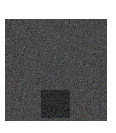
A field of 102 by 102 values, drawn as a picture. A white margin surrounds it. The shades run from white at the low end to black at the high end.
The ninth with the highest average is the bottom middle. There are no regular stripes. On average the colour sits 70% of the way up the scale. No row or column stands out. An odd patch, higher than its surroundings, sits in the bottom middle.
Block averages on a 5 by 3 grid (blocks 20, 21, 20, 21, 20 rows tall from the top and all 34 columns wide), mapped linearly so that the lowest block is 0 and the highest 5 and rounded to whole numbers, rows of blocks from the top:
0 0 0 / 0 0 0 / 0 0 0 / 0 3 0 / 0 5 0
